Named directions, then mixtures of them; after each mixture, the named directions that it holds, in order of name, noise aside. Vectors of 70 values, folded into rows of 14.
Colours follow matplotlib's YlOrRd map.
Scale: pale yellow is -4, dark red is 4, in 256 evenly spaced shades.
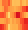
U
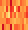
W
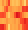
U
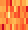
U, W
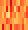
W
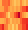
U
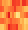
U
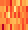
U, W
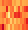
U, W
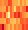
U, W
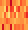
W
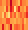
W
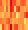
U, W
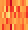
W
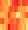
U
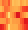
U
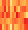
U, W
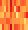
U, W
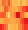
U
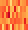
W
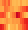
U
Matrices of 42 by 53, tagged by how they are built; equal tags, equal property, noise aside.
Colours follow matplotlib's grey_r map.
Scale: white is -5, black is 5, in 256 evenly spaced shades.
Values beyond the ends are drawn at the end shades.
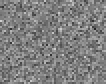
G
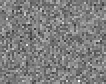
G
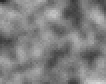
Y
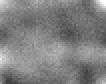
Y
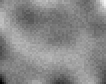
Y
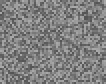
G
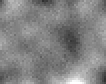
Y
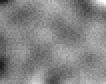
Y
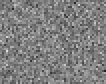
G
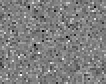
G
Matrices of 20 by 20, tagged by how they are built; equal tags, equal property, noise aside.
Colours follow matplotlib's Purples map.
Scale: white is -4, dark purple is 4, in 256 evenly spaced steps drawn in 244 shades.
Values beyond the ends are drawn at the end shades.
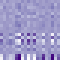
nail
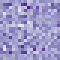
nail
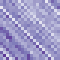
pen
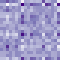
nail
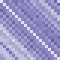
pen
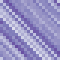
pen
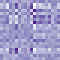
nail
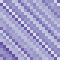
pen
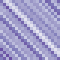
pen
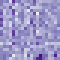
nail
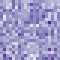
nail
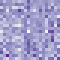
nail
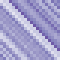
pen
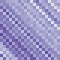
pen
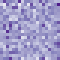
nail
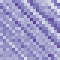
pen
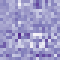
nail
